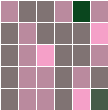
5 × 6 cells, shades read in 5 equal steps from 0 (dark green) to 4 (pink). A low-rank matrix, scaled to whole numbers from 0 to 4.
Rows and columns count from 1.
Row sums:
13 15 16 15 15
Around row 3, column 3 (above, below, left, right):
2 3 3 2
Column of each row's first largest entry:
1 6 3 2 5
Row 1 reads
3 2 2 3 0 3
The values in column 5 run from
0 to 4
